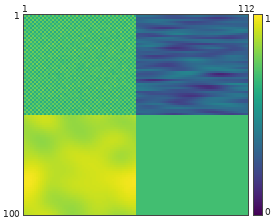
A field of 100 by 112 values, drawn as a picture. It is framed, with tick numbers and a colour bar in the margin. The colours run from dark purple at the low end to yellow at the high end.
It is made of 2 by 2 panels. Panel 1,1: high, checkered. Panel 1,2: low, streaked across. Panel 2,1: very high, smooth, faint in contrast. Panel 2,2: high, flat.
